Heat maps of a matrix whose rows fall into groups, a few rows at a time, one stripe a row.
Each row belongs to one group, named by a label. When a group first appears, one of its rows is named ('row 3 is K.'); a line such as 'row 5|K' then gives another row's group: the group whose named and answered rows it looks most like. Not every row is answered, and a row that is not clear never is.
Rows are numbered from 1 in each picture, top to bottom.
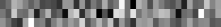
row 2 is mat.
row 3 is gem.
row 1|gem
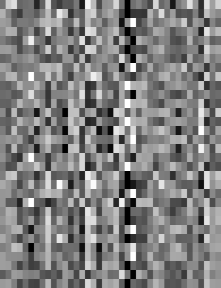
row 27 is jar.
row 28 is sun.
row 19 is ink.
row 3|sun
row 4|jar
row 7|gem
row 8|sun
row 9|jar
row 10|ink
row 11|gem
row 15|mat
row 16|sun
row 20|jar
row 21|jar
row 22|sun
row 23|gem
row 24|jar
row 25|jar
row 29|sun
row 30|jar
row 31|gem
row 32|jar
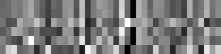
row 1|gem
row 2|gem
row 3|ink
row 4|gem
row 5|gem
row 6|jar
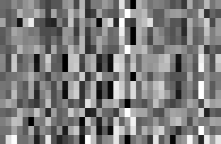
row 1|gem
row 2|ink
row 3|gem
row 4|gem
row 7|mat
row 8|mat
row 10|mat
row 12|jar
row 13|ink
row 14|sun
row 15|mat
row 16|jar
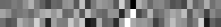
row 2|sun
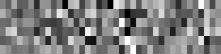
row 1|mat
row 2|jar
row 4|jar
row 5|ink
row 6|sun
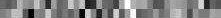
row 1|ink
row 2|sun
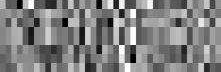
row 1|gem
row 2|sun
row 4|sun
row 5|sun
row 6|gem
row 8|ink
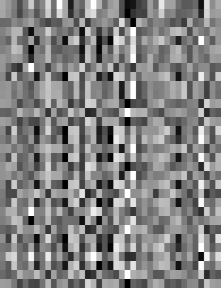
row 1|jar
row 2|jar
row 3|gem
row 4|sun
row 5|mat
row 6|sun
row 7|sun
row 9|mat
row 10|sun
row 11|sun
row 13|ink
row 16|mat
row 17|sun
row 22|ink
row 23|mat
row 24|jar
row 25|sun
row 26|ink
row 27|mat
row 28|mat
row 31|ink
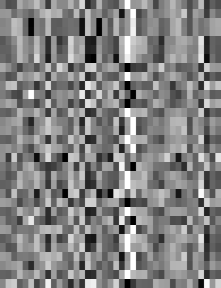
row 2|sun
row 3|sun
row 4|sun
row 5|ink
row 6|ink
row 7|ink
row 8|jar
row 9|ink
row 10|jar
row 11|gem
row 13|ink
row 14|sun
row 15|sun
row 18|mat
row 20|ink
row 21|ink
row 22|mat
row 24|ink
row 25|gem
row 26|sun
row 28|ink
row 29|sun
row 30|sun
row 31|ink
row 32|jar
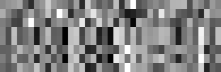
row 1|sun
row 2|jar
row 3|gem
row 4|mat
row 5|mat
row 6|ink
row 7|mat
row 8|ink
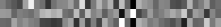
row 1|gem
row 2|sun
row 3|gem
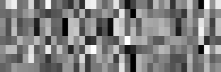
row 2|gem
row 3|mat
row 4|mat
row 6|jar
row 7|gem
